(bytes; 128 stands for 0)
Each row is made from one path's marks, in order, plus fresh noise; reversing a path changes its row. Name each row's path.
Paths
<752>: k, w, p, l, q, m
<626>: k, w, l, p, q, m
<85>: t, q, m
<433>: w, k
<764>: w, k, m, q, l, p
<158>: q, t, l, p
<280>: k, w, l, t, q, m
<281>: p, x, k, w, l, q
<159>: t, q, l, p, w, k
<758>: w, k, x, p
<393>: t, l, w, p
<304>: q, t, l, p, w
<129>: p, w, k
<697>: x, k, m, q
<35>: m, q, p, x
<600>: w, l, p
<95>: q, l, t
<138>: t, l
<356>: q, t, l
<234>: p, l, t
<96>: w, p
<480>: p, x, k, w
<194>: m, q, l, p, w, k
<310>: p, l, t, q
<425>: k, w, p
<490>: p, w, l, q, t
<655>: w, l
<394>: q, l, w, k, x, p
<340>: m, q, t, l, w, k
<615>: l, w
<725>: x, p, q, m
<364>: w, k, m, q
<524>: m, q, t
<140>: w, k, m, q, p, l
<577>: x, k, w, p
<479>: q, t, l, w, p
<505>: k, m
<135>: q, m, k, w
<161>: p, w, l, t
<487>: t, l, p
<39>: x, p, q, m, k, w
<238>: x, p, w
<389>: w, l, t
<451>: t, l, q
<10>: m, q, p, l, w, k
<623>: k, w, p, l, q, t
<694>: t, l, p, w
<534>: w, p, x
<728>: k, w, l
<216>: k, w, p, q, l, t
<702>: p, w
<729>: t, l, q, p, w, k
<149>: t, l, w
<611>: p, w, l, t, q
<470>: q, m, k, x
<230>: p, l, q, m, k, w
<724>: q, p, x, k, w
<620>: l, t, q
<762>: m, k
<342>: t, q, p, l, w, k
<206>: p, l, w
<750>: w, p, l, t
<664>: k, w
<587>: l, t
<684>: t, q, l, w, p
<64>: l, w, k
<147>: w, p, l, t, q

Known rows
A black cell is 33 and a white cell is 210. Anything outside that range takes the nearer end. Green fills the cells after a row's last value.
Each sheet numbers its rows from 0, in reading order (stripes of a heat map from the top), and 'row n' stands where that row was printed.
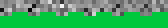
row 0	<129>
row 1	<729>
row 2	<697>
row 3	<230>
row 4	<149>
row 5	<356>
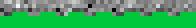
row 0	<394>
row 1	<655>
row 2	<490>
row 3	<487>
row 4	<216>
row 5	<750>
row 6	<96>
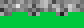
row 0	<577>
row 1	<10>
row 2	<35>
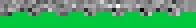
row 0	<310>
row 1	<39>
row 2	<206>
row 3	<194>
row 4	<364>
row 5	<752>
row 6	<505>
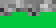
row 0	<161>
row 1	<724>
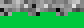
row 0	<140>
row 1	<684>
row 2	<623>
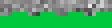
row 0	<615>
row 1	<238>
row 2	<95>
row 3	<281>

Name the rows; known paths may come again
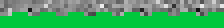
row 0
<762>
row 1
<425>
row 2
<587>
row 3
<534>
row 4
<524>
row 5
<194>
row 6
<356>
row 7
<764>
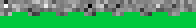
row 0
<697>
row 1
<394>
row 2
<234>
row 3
<479>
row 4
<138>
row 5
<750>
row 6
<451>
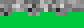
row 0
<724>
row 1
<340>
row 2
<389>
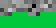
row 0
<611>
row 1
<393>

